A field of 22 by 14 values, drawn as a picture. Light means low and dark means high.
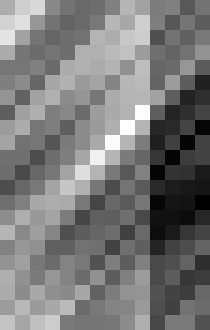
Average level on the scale: 50%. Seam: vertical, 70% of the way across, the right part higher. Histogram: bell-shaped. Ninth with the highest average: middle right. Grain: diagonal, up to the right.
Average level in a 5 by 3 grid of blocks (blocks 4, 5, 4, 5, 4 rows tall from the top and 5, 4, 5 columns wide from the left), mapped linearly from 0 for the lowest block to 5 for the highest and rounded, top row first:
102 / 103 / 205 / 135 / 023
